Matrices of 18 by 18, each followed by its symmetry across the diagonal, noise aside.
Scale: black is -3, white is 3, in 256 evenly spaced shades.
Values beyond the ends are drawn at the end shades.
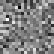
antisymmetric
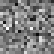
neither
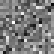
symmetric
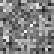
symmetric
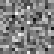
antisymmetric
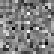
antisymmetric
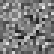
symmetric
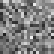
antisymmetric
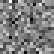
neither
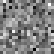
neither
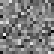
neither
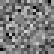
symmetric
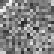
symmetric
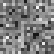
symmetric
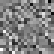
antisymmetric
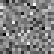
antisymmetric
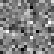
antisymmetric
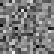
neither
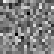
neither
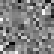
antisymmetric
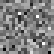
neither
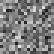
neither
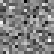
neither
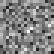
symmetric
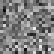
neither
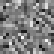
antisymmetric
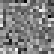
antisymmetric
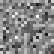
symmetric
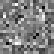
symmetric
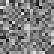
symmetric
